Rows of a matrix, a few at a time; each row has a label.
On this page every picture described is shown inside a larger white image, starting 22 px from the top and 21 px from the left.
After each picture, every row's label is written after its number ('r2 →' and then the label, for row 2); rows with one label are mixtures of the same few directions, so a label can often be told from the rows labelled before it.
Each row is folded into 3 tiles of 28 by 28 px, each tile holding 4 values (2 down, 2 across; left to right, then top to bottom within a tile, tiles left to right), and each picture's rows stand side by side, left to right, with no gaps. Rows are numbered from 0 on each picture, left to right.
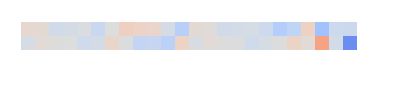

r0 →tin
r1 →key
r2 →tin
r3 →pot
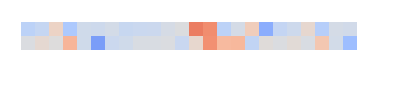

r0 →pot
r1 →key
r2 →tin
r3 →pot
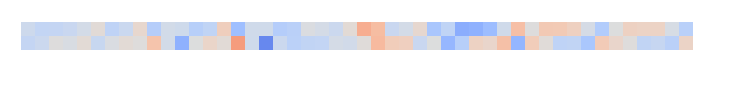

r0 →key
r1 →pot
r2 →pot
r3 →tin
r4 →tin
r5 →key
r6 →key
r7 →key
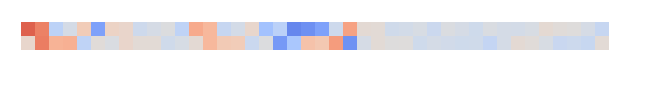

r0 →tin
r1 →tin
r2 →tin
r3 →key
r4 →tin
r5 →pot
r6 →key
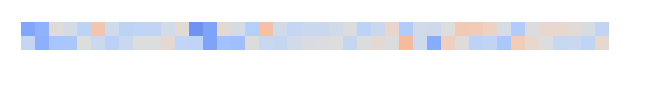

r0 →tin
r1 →key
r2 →tin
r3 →key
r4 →pot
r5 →key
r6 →key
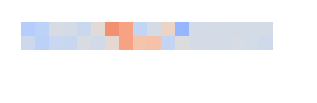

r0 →tin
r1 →tin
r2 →pot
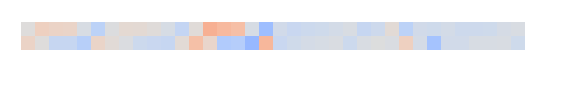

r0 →key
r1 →key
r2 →key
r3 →key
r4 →pot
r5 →key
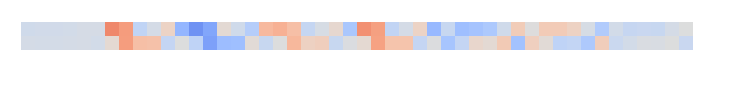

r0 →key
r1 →tin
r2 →tin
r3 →tin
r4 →tin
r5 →key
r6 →key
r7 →key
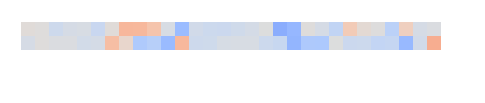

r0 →tin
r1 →key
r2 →key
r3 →tin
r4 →pot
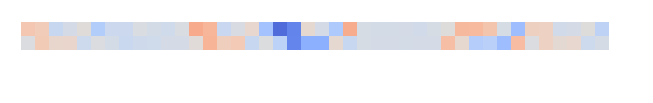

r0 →tin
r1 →tin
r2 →tin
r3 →tin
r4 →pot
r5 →key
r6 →tin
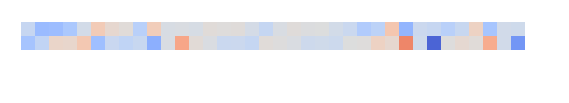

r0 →key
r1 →pot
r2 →key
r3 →key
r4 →pot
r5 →pot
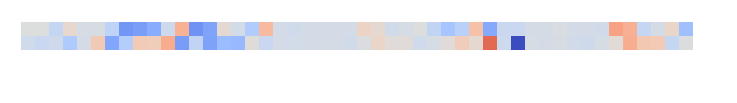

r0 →pot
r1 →key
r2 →tin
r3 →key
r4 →tin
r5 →pot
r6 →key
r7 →tin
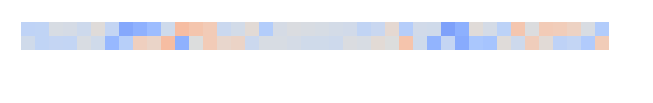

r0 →tin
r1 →key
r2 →tin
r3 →key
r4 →pot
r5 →tin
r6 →key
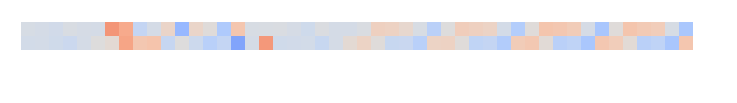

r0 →pot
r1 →tin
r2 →pot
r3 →pot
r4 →key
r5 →key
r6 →key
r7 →key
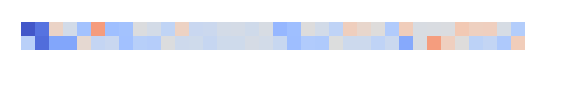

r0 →tin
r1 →tin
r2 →tin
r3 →tin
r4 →pot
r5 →key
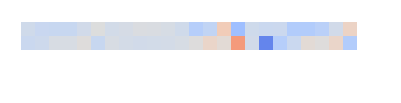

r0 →key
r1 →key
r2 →pot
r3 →key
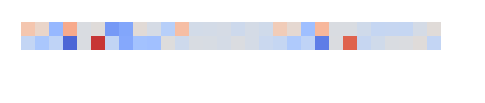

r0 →pot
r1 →tin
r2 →pot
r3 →pot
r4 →key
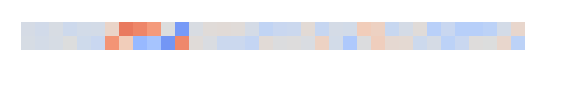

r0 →pot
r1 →key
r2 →key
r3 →pot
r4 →tin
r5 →key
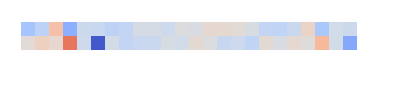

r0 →pot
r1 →tin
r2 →key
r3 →pot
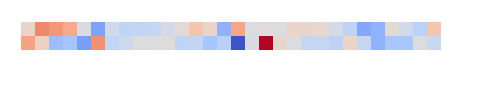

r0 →key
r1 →key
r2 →pot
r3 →key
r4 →tin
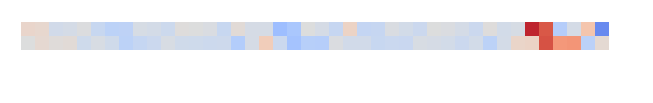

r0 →tin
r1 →tin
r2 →pot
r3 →tin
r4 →tin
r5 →pot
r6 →tin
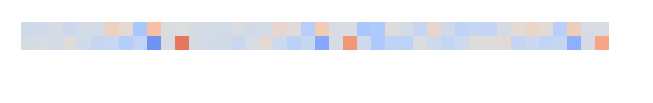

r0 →pot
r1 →pot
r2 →pot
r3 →pot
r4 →tin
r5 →key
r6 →pot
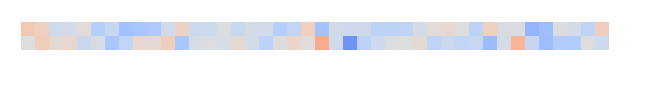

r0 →tin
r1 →key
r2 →pot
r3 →pot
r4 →key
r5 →pot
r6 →tin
